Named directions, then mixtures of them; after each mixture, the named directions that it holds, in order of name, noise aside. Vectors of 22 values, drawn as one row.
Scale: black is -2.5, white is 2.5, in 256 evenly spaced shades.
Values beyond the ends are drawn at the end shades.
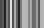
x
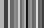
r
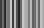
x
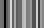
r, x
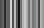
x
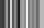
r, x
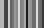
r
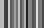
r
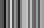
x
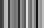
r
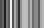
x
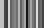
r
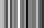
r, x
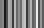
r, x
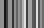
r, x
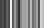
x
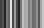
x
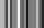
r, x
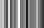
r, x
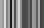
x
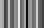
r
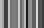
r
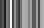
x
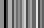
r, x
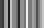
r, x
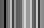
r, x
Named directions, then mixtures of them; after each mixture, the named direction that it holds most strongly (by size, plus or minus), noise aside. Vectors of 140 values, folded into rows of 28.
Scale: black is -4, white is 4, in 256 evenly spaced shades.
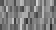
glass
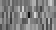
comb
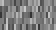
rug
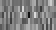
comb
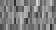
glass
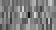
comb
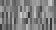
comb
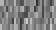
glass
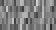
glass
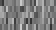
glass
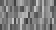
glass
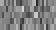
glass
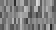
glass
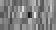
comb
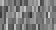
rug
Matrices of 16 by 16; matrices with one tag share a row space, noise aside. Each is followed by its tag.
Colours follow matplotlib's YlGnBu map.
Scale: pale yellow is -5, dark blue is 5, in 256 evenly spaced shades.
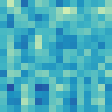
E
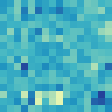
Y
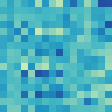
Y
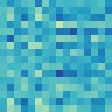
E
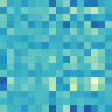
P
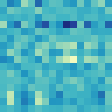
E
